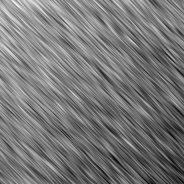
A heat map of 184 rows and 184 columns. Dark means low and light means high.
Neither half mirrors the other. The ninth with the lowest average is the bottom right. Streaks slant down to the right. The top left is the ninth with the highest average. There is an overall slope up to the top left. No single row or column stands out from its neighbours.
